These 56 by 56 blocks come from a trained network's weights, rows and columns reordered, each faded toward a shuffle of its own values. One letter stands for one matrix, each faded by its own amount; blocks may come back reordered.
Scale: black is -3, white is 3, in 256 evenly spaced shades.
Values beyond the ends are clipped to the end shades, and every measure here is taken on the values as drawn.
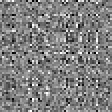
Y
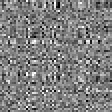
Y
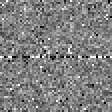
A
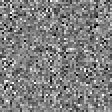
A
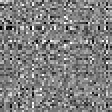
Y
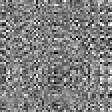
Y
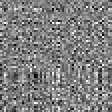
Y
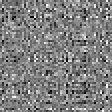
Y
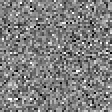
A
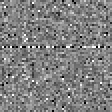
A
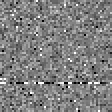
A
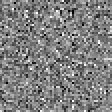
A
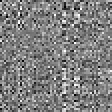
Y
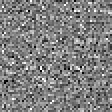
A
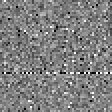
A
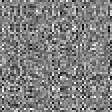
Y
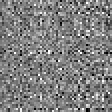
Y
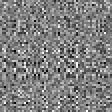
Y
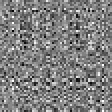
Y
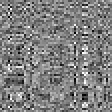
Y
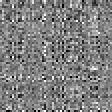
Y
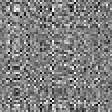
Y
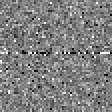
A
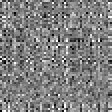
Y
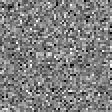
A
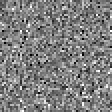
A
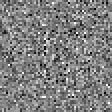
A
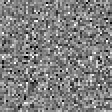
A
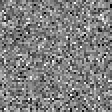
A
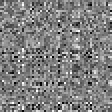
Y
